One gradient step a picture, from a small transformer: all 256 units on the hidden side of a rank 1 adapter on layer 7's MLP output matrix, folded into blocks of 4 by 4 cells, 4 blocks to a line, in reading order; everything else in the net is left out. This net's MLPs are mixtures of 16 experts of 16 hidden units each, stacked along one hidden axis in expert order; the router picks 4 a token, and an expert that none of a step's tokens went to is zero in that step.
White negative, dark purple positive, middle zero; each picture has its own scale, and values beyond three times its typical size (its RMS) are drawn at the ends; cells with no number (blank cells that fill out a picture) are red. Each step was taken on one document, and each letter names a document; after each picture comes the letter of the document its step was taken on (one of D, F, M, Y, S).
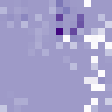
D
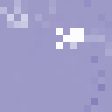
D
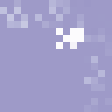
D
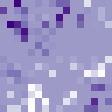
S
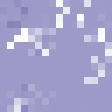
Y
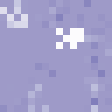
D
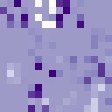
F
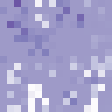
S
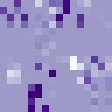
F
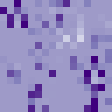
F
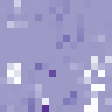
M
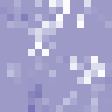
F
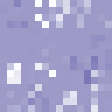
M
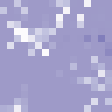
Y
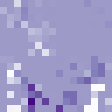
S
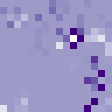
D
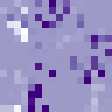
F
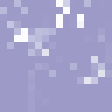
Y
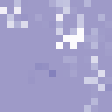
D
